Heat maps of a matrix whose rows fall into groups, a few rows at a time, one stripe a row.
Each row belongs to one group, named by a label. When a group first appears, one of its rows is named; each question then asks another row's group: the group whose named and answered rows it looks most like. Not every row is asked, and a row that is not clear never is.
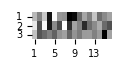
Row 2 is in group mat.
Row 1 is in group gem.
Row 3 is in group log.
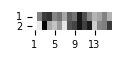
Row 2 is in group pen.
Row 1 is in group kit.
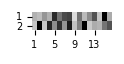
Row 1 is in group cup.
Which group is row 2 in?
mat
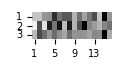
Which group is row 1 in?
cup
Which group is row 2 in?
mat
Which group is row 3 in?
log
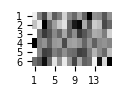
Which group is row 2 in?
pen
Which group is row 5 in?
kit
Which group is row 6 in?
pen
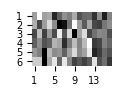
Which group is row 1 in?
cup
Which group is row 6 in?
pen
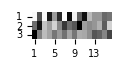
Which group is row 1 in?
mat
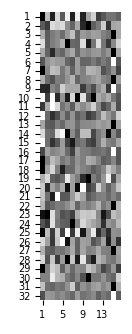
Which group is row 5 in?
log
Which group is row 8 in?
log
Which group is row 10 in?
mat
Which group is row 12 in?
kit
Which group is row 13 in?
log
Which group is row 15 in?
kit
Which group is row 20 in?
mat
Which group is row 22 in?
log
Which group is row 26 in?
pen
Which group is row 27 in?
log
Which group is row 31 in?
log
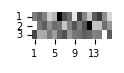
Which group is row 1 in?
mat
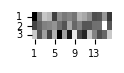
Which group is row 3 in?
mat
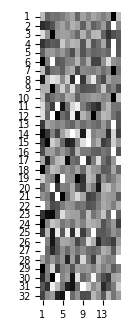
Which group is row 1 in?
log
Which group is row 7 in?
log
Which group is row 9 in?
pen
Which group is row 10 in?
log
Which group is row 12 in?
mat
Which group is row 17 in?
mat
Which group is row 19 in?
gem
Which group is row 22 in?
kit
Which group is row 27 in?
kit
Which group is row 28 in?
mat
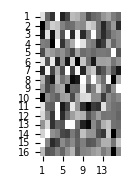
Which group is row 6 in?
mat
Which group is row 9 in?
mat
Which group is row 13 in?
pen
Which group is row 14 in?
cup
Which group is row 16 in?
log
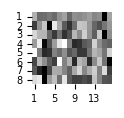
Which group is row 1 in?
log
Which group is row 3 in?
cup
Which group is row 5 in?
kit
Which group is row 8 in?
pen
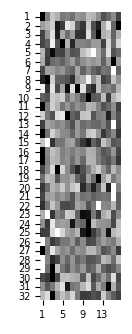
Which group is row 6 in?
log
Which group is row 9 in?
mat
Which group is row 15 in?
pen
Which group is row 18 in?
gem
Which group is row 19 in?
gem
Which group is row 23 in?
pen
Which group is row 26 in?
kit
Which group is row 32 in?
pen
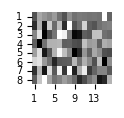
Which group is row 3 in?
pen
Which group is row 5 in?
pen
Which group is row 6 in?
cup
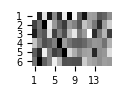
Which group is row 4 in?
kit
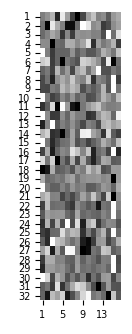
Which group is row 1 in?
gem
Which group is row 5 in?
kit
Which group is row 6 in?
cup
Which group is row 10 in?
kit
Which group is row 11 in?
gem
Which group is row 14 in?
cup
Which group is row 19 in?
log
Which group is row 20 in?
kit
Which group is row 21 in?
cup
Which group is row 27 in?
pen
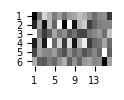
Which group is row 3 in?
kit
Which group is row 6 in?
log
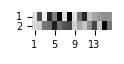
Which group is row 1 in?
mat
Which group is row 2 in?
cup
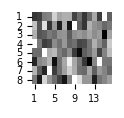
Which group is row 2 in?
mat
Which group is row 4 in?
kit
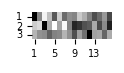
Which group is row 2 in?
pen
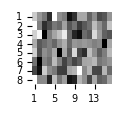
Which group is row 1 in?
gem
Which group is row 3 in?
pen
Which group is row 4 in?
log
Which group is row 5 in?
mat
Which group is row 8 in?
gem
